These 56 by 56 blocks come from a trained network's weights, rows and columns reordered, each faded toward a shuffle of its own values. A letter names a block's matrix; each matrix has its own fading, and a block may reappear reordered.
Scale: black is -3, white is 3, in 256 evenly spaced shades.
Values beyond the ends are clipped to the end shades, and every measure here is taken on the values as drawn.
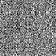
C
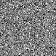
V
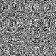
C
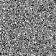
V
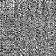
C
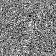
V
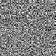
C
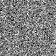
V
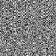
C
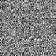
C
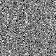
V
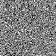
V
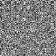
C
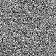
V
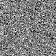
V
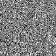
V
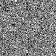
V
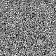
V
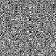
C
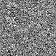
V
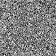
V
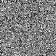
V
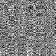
C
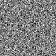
V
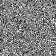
V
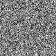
V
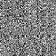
C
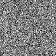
V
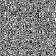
C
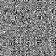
C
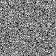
V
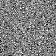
V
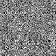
C
